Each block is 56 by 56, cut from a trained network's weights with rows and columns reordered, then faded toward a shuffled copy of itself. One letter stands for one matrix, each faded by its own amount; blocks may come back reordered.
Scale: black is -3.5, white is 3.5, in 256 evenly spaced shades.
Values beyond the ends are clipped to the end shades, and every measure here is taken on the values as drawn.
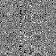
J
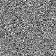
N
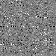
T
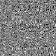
J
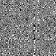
J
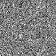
N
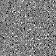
T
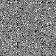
T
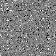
T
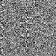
N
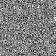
N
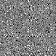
T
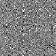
J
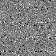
T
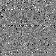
T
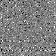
T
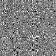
J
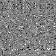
T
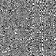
J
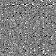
T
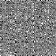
J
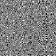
J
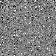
T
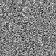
N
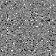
T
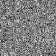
N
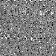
T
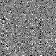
T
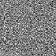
N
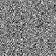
N
